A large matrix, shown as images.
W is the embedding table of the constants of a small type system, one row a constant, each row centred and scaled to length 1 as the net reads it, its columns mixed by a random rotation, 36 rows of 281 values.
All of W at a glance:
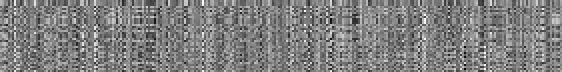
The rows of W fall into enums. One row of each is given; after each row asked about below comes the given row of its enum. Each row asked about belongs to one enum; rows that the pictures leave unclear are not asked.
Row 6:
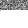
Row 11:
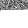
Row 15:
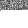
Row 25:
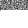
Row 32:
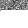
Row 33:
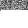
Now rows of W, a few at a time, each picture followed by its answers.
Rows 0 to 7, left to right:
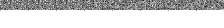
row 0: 25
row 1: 25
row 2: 25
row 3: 15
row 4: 6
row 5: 15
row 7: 11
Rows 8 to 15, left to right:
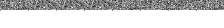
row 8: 15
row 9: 11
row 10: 11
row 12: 15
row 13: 33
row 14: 6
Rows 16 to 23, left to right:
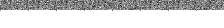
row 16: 25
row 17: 33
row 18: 33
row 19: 11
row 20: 15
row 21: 33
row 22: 33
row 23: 32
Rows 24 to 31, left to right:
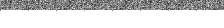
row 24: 33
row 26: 32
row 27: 6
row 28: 32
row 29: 33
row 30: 6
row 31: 15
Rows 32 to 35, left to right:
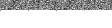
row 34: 32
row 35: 25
